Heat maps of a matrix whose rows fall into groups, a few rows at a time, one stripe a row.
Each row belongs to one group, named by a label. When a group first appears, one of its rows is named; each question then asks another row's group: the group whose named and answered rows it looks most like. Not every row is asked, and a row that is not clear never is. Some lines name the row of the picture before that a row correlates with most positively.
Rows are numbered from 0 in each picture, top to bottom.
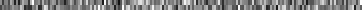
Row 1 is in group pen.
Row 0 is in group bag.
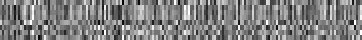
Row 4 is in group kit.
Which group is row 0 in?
kit
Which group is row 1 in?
bag
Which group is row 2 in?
bag
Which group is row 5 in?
pen
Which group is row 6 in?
bag
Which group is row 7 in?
pen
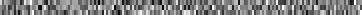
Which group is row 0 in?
kit
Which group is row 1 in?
pen
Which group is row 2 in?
bag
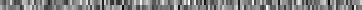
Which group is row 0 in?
bag
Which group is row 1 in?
kit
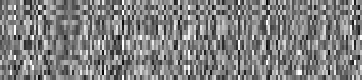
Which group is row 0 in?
pen
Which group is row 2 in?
pen
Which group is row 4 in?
kit
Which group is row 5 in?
kit
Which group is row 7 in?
bag
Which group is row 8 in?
pen
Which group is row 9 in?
pen
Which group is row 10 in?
bag
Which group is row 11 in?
kit
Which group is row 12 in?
kit
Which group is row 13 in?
bag
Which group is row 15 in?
pen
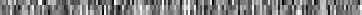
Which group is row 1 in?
bag
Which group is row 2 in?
bag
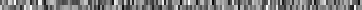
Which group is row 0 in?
kit
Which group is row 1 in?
kit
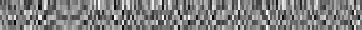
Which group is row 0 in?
pen
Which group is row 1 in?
pen
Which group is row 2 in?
kit
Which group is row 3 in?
kit
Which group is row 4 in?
pen
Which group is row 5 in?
kit
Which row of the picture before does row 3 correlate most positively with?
0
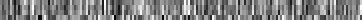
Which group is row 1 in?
bag
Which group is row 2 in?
bag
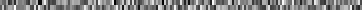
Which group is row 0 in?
pen
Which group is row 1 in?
kit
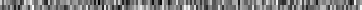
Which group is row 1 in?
bag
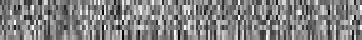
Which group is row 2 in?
bag
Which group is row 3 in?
pen
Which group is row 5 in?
bag
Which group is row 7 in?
kit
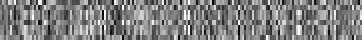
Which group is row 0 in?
kit
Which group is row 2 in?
bag
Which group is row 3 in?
bag
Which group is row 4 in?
pen
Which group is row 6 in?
bag
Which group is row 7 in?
kit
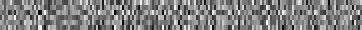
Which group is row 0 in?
bag
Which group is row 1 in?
kit
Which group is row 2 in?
pen
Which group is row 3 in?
kit
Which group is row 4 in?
kit
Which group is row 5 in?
kit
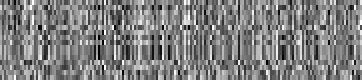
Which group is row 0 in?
bag
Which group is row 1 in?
kit
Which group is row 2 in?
bag
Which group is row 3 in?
bag
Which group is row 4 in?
bag
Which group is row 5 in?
pen
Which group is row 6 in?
bag
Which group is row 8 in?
bag
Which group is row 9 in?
kit
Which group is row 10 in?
kit
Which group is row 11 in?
kit
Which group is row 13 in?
bag
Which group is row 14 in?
kit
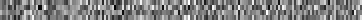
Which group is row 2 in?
kit
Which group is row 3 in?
bag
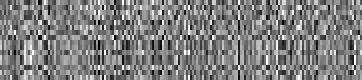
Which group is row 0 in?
pen
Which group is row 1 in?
bag
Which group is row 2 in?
pen
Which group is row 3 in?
pen
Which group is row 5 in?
bag
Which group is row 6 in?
kit
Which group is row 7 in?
pen
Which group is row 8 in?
kit
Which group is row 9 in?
kit
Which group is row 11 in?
kit
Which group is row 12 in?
kit
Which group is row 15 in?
bag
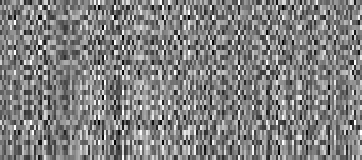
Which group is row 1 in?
kit
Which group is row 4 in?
kit
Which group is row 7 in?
kit
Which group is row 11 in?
bag
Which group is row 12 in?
kit
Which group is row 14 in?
kit
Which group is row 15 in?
pen
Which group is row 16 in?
bag
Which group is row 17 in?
bag
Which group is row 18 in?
pen
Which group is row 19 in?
bag
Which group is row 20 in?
pen
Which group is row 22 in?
pen
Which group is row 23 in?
pen
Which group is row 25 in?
kit
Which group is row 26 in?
bag
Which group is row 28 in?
pen
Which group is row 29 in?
bag
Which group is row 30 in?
bag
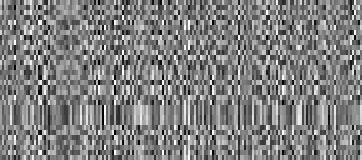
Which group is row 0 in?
kit
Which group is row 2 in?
kit
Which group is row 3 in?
pen
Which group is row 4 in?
kit
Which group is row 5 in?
bag
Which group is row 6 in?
kit
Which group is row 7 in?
pen
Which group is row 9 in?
bag
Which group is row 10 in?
pen
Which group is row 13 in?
pen
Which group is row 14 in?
pen
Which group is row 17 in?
pen
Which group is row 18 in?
pen
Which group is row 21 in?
bag
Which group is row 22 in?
bag
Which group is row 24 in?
bag
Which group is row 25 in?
kit
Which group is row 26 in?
pen
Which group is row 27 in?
kit
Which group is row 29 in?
bag
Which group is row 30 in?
kit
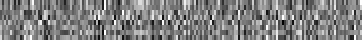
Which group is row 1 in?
bag
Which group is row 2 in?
pen
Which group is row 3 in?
pen
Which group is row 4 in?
kit
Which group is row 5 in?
kit
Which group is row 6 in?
bag
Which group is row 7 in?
kit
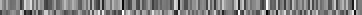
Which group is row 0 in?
kit
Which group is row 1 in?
kit
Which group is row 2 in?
pen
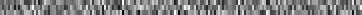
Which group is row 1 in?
bag
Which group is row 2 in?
kit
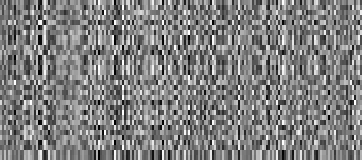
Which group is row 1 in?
pen
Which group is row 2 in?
bag
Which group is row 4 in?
kit
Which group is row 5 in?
pen
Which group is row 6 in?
bag
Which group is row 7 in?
pen
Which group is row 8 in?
pen
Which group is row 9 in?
kit
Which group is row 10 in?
kit
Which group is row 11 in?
pen
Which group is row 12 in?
pen
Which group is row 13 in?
pen
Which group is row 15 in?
bag
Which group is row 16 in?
kit
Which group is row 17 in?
pen
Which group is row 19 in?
pen
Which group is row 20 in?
kit
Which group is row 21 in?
bag
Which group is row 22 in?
pen
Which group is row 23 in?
bag
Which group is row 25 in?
kit
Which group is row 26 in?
bag
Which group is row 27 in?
kit
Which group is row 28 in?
pen
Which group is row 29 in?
pen
